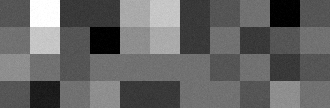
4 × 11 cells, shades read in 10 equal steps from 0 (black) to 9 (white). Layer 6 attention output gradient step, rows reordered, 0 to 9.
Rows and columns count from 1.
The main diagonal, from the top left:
3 7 3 5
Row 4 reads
3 1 4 5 2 2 4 4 3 5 4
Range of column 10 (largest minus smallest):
5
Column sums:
15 21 12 11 17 19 12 14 13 10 14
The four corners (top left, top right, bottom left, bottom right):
3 3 3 4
